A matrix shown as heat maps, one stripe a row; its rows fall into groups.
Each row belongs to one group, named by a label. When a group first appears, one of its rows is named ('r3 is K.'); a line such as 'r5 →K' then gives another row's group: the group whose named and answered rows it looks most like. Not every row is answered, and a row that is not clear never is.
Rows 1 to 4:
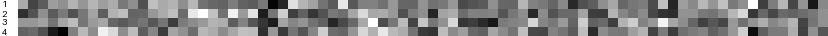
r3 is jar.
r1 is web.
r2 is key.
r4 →key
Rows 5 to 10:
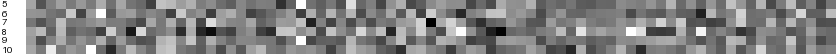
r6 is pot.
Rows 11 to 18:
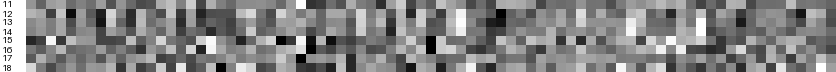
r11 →web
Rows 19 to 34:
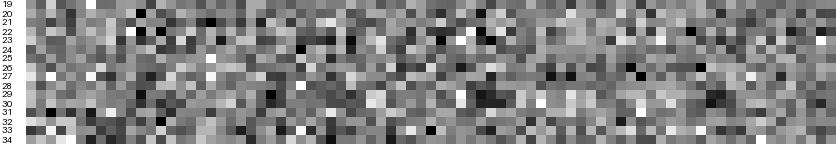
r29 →jar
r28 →web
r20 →jar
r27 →key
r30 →jar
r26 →pot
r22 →jar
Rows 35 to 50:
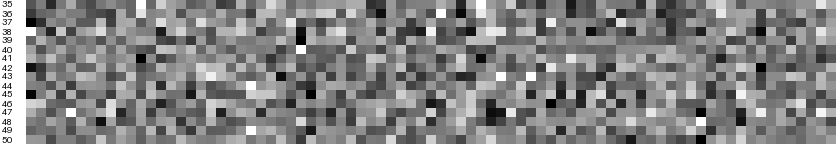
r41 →jar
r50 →pot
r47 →jar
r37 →key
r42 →key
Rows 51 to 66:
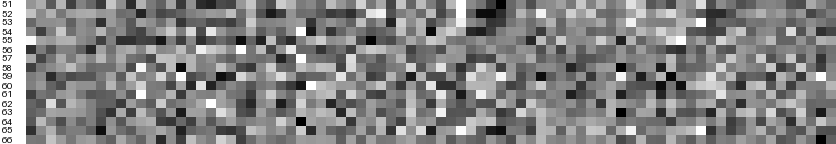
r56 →key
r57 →web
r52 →jar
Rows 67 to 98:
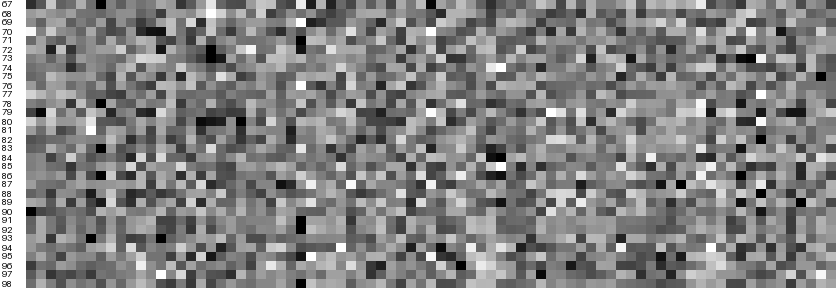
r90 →key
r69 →web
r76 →web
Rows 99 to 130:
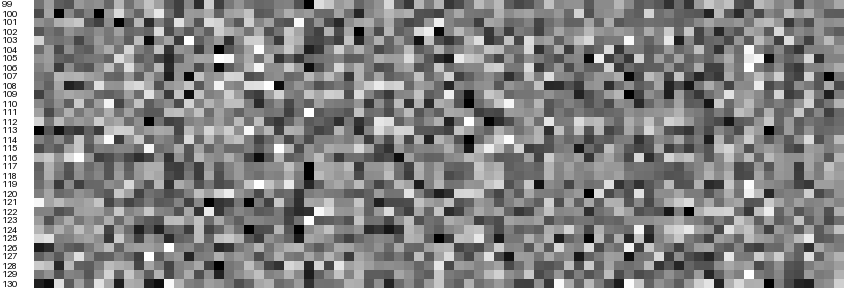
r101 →key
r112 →jar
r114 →pot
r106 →pot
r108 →key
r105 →key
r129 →pot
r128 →pot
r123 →web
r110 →pot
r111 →web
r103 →jar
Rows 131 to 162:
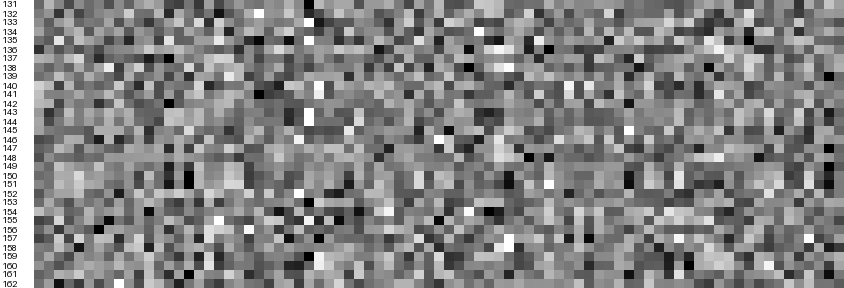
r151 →jar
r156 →key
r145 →jar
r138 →pot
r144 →web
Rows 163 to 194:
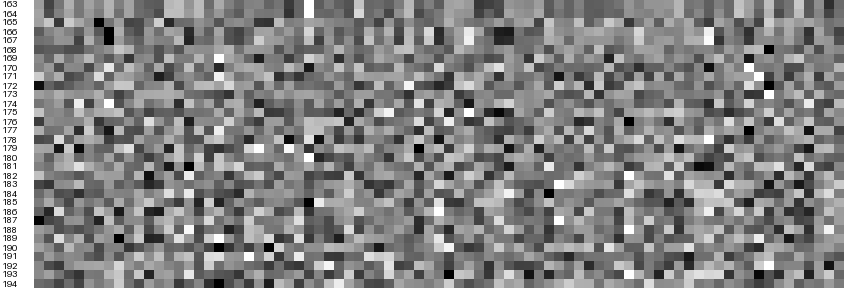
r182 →jar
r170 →pot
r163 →web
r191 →key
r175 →jar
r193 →jar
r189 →key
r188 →jar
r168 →key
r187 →key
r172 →key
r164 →web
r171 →key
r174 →pot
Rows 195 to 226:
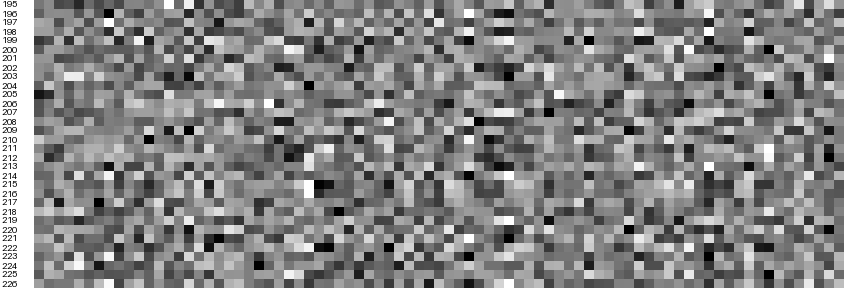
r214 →pot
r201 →jar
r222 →web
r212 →web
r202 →jar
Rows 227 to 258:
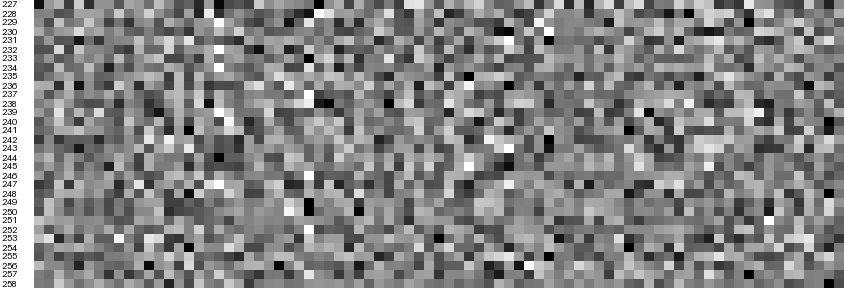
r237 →web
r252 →web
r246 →web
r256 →jar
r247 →pot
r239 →key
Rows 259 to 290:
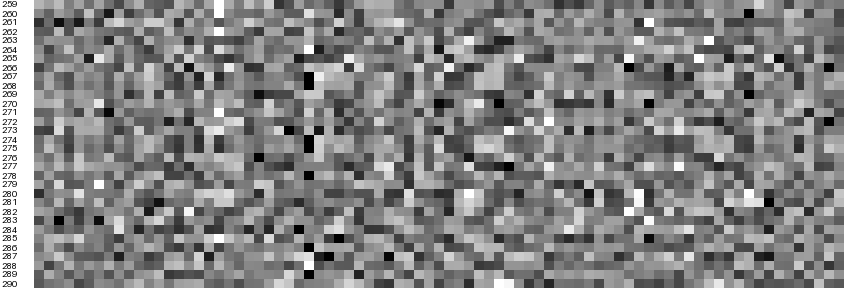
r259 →key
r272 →jar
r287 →web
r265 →jar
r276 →pot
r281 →key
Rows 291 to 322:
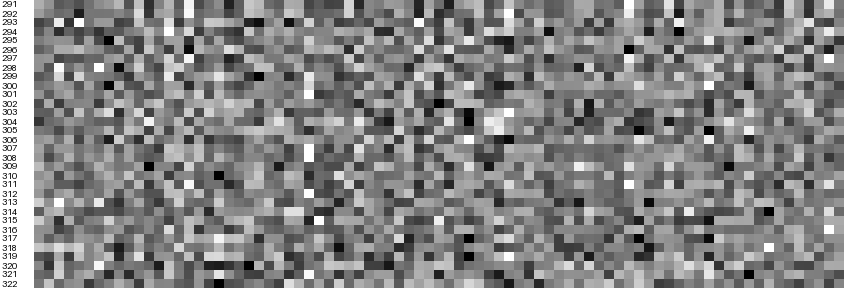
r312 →web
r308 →web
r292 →jar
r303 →pot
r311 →jar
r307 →web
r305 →pot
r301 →web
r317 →pot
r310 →pot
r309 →jar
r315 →pot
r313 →key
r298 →key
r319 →pot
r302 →key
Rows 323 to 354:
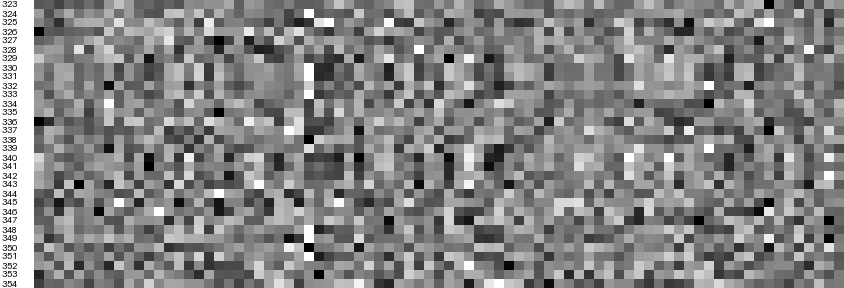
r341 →jar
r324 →web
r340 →jar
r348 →web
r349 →web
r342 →jar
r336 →key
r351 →web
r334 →pot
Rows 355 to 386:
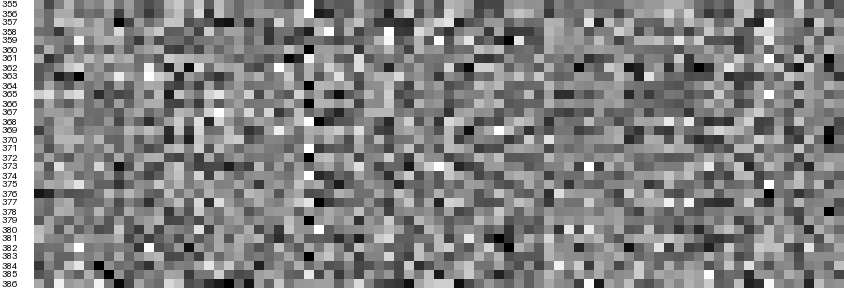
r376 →key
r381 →jar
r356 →web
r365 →key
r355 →web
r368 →web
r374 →web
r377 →web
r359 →jar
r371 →web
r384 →key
